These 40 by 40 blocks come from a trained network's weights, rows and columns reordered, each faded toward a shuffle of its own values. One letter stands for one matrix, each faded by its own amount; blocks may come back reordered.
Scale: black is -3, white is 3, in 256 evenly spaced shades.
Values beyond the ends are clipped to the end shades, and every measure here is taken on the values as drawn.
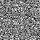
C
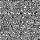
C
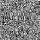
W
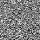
W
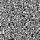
W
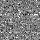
C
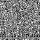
C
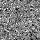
C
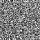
W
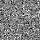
C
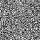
W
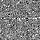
C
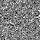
C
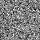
C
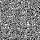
C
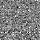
C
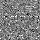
C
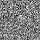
W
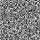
W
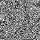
W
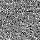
C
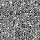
C
